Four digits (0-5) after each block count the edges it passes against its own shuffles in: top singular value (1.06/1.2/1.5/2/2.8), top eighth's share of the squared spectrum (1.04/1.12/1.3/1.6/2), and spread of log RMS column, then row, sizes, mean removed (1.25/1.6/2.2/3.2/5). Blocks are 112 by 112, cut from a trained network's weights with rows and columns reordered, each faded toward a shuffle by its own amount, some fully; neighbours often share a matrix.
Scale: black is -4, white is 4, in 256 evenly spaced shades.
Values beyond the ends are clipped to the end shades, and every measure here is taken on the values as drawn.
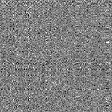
4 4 2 2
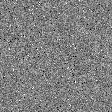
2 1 0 0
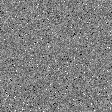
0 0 0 0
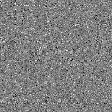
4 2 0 2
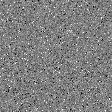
1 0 0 0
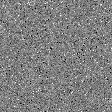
0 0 0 0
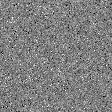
0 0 0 0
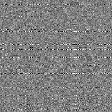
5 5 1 4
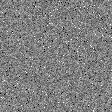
0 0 0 0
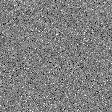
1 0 0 0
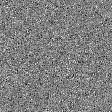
3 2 0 1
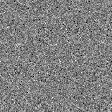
3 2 0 1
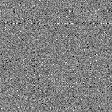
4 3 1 2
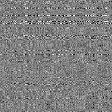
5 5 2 4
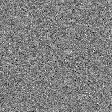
2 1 0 0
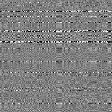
5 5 1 4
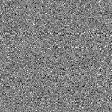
4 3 0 2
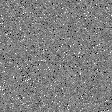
2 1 0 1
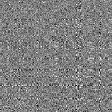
4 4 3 3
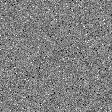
2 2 0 0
